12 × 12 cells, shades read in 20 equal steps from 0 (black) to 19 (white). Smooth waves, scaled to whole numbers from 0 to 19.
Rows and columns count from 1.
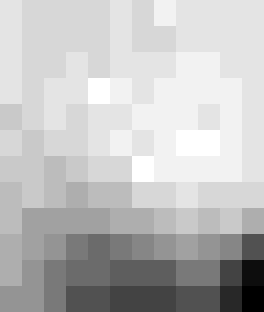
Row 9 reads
14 12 12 12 12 13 13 14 15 14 15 13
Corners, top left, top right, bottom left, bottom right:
17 17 11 0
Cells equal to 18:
19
